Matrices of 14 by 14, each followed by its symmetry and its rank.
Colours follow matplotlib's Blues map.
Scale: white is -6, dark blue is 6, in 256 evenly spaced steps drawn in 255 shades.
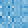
neither, rank two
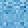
neither, rank three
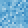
antisymmetric, full rank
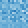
neither, rank three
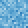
symmetric, full rank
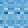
neither, rank two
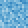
antisymmetric, full rank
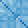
symmetric, full rank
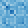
symmetric, rank three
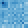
symmetric, rank three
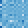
neither, rank two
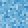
antisymmetric, full rank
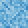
symmetric, full rank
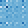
symmetric, rank two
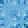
symmetric, rank three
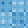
symmetric, rank two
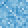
symmetric, full rank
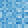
neither, rank three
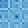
symmetric, rank three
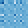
symmetric, rank two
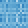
neither, rank two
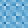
symmetric, rank two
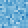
antisymmetric, full rank
